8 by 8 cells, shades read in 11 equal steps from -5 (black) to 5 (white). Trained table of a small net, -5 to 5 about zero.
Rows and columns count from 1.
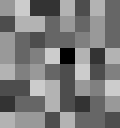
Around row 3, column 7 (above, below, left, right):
1 -3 0 -1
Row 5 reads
2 0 1 -1 -2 3 -2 0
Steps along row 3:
down down up same up up down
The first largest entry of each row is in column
2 2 1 4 6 3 4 1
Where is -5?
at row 4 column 5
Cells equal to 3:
5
